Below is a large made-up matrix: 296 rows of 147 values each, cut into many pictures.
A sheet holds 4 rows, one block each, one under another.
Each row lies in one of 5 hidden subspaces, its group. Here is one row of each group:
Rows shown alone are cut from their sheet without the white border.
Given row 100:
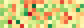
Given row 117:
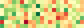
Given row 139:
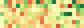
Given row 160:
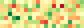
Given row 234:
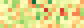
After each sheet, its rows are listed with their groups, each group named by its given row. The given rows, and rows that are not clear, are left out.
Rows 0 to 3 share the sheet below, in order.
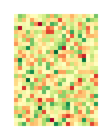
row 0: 117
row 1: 160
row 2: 139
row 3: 100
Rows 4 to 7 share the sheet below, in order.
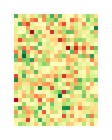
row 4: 139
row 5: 160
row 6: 117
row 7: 100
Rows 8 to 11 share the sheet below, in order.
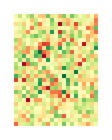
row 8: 234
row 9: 100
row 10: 117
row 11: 234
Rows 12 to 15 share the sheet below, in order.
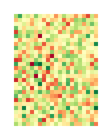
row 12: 100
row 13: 117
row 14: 117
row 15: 139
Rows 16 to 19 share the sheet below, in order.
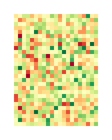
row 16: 160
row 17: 100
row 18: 234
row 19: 160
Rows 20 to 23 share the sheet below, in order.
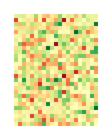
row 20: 117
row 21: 139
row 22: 117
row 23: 139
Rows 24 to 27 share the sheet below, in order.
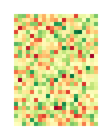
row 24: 117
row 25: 160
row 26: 160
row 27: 117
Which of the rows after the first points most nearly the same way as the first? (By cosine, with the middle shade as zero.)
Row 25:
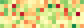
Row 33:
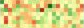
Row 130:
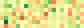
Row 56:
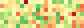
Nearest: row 33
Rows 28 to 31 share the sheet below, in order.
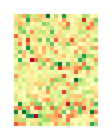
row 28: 234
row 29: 160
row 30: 117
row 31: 160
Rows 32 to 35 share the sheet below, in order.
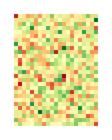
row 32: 234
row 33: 160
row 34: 117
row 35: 139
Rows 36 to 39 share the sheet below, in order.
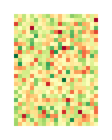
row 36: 234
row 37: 160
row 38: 100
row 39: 100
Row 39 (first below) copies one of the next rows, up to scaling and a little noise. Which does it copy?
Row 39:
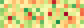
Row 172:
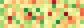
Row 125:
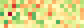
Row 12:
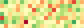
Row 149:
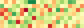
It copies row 172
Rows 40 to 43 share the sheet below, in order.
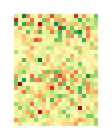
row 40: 117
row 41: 139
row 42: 117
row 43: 139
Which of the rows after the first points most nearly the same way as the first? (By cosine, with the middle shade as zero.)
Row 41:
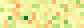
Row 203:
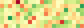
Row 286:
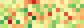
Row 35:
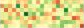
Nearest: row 203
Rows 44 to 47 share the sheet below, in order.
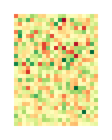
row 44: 160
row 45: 100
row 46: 100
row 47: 160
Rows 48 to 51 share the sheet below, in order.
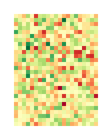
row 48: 117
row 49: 234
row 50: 234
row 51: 117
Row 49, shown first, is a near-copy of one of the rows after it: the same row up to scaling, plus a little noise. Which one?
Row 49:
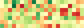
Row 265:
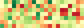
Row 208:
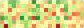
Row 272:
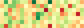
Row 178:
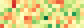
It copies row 265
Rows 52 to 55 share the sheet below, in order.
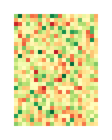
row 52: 100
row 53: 117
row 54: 117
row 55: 117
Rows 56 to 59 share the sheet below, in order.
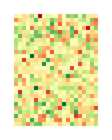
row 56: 234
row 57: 139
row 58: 160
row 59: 117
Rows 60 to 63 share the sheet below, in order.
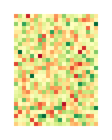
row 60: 139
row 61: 139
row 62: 139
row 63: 117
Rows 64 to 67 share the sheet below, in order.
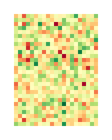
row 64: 117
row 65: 234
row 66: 160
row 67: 100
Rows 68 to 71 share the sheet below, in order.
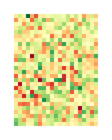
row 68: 100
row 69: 234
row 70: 117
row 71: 160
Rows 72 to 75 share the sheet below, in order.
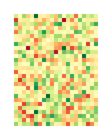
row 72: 117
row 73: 160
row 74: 160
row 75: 160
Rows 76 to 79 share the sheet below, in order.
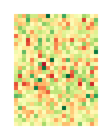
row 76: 234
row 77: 139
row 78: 160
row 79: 100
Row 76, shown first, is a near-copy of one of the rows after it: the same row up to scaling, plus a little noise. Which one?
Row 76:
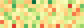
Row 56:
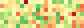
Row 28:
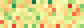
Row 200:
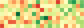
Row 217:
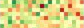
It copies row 28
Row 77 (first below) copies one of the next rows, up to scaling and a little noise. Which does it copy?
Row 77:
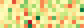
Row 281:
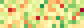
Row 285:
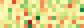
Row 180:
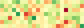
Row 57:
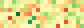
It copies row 285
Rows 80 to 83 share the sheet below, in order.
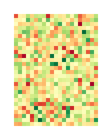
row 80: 234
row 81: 100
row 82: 160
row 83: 117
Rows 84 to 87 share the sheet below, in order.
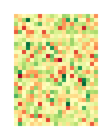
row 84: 160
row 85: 234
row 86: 160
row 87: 160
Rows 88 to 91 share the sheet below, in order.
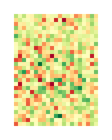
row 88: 100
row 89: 117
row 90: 117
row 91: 234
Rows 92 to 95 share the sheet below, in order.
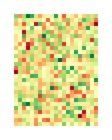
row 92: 139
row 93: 234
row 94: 139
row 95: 160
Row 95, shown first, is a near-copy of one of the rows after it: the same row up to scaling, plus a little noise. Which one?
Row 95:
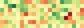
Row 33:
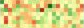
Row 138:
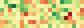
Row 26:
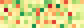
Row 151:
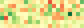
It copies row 138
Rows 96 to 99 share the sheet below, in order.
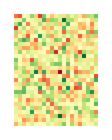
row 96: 100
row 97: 160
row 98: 100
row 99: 234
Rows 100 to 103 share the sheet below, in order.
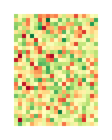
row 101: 117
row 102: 160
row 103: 160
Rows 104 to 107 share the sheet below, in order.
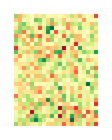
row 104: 117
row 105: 117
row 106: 234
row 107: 234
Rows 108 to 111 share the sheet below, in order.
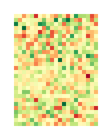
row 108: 100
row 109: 234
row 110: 234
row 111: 117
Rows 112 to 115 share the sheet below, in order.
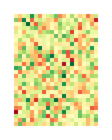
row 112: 139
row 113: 117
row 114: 100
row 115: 100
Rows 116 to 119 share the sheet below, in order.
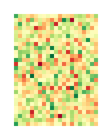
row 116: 160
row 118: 139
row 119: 234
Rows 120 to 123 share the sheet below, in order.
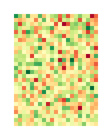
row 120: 100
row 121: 234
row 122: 139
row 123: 100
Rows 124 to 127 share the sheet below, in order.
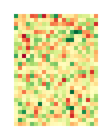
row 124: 100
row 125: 100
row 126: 100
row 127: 160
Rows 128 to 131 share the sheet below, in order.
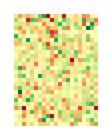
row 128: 234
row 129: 234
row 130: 160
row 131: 139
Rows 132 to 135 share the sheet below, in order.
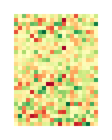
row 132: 117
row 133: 117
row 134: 117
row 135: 160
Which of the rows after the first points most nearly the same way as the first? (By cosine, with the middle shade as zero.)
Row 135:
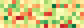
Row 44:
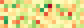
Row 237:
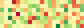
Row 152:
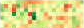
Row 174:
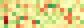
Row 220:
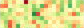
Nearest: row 44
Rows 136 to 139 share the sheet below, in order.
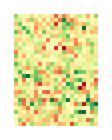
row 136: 160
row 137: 100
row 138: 160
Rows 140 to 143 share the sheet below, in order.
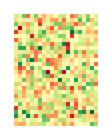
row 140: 117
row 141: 160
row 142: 234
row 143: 160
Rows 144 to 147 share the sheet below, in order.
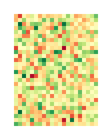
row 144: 100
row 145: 117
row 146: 139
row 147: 117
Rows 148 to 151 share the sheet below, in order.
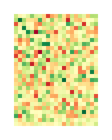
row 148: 160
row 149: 100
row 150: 100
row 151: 160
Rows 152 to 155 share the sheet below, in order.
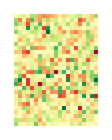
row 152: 100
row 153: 139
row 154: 139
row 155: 160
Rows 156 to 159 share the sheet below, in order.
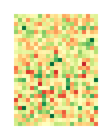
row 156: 160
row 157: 234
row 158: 139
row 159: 139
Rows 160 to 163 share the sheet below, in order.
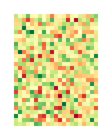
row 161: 139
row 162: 117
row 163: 117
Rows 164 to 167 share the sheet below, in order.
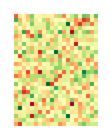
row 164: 100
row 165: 117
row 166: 234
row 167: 139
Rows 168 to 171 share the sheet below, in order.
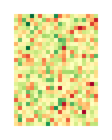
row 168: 139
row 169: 160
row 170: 234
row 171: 160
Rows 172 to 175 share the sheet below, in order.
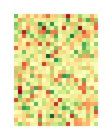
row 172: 100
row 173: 234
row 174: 160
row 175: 139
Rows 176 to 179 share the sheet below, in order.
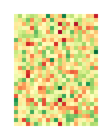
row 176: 234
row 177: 139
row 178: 234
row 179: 100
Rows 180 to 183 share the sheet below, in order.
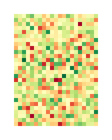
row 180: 139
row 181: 139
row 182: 117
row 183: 139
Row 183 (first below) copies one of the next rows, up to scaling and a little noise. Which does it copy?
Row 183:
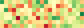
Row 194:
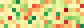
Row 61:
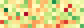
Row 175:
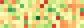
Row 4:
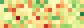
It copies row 4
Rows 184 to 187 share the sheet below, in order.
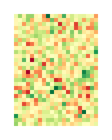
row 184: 234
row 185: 139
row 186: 234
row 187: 160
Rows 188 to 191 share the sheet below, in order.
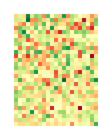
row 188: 234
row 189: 160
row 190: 100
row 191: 139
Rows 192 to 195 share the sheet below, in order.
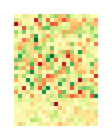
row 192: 100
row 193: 117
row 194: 139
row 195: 234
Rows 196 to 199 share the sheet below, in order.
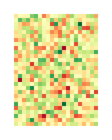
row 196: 160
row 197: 117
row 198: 160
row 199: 117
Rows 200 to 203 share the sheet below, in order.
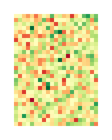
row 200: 234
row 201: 234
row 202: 100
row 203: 139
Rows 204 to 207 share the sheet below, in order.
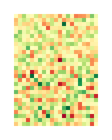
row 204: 100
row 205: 234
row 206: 139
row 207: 100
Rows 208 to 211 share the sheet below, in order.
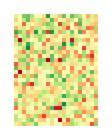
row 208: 234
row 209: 234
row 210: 100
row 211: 117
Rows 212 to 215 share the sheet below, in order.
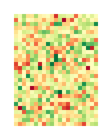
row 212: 117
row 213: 234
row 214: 160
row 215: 100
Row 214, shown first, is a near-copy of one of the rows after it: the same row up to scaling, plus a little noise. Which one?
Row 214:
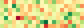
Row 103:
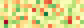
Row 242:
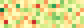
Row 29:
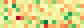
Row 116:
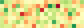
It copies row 29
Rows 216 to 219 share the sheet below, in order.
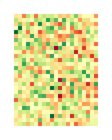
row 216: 117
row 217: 234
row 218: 234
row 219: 139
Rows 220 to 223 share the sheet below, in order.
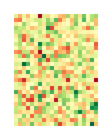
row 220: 234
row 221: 100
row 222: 139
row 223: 139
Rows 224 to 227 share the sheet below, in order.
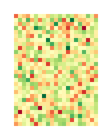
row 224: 160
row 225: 160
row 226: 139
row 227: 117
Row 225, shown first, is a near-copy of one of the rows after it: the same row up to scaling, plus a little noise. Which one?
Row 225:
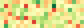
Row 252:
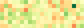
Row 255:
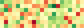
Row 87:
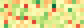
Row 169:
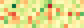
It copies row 87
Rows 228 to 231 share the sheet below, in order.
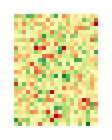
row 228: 139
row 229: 117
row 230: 100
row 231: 234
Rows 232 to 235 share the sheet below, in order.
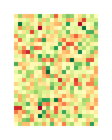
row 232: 139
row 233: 139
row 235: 100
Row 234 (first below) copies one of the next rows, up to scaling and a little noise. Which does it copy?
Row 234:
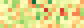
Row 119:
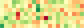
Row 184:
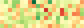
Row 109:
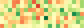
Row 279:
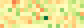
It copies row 184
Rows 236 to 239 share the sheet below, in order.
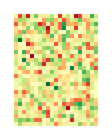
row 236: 100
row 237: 139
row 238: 234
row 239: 100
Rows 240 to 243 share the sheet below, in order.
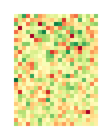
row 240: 117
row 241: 100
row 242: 160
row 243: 234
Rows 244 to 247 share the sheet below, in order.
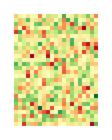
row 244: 160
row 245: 234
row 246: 234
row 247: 139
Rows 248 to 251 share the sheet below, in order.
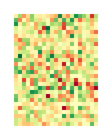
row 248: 100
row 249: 117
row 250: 234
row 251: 100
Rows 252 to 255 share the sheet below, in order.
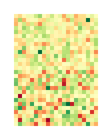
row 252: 160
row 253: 100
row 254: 100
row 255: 160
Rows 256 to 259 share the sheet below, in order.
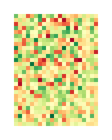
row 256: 100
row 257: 117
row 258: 117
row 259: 160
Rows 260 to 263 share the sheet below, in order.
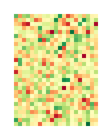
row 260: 139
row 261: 160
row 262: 100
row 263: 234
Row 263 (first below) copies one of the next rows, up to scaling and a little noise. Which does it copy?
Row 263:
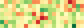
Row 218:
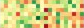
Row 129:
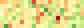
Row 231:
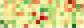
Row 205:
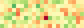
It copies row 231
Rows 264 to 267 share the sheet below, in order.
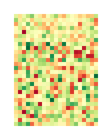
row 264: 139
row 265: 234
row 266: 234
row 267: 160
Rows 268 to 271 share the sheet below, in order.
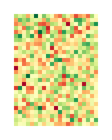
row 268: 100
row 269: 234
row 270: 160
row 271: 117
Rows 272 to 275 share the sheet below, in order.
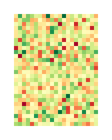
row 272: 234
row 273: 117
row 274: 100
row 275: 160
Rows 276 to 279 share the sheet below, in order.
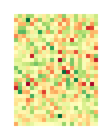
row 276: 234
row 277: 234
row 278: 160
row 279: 234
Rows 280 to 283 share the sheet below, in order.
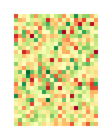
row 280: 100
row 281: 139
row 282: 234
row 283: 234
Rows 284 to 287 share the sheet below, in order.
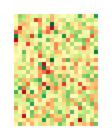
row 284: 117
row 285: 139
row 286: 100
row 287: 139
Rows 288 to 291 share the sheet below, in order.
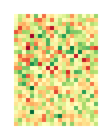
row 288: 117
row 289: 234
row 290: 160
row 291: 234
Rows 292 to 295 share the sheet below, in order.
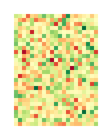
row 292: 160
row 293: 139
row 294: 160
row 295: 160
